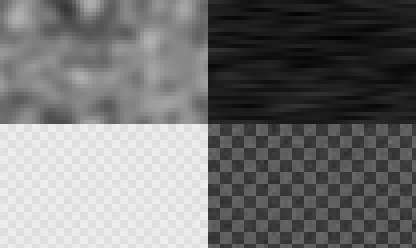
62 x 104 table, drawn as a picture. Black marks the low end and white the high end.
It is made of 2 by 2 panels. Panel 1,1: middling, blotchy. Panel 1,2: very low, streaked across, faint in contrast. Panel 2,1: very high, checkered, faint in contrast. Panel 2,2: low, checkered.
